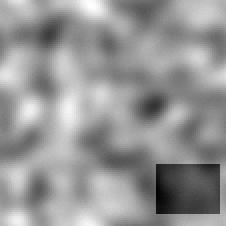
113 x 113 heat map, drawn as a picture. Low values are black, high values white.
The halves do not mirror each other. An odd patch, lower than its surroundings, sits in the bottom right. The ninth with the lowest average is the bottom right. Values change most from cell to cell in the bottom right.
